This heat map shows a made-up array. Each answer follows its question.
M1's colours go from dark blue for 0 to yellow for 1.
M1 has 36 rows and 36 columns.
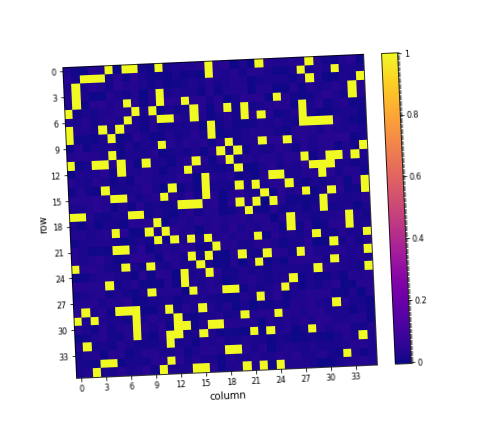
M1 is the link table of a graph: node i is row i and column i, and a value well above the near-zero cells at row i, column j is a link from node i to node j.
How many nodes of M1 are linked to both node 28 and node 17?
2
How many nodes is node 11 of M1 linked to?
11
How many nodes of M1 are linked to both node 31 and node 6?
7
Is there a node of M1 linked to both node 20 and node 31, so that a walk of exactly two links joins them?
yes
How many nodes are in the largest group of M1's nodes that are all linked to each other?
4
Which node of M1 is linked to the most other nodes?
node 11
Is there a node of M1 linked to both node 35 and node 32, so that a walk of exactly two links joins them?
no
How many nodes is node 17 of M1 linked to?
6
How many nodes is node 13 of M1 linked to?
4
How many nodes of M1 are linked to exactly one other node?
1
